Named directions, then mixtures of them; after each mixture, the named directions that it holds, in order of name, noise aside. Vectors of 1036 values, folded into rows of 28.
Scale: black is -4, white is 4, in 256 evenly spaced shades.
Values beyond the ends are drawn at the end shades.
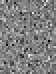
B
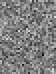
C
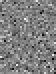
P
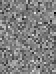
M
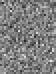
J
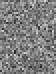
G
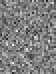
B, C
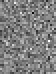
B, M, P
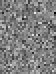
M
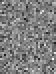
J, M, P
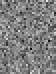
B, C, M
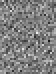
B, J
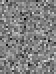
B, P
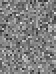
C, G, M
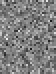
B, C, M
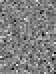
P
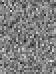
J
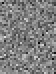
G, J, P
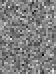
B, C
